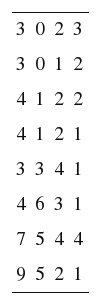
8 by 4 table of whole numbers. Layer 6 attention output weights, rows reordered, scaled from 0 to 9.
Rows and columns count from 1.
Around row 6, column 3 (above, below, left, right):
4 4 6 1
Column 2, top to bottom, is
0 0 1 1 3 6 5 5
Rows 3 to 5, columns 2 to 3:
1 2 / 1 2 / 3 4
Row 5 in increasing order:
1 3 3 4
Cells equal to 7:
1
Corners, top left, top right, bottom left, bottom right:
3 3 9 1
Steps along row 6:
up down down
